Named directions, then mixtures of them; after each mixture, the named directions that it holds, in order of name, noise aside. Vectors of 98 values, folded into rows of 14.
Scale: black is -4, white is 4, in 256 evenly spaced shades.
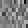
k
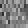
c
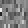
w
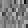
k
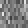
c, k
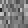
c, w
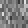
c, k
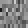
k, w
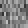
c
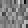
k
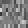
k, w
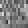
c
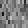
c, k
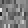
w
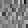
k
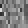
c, w
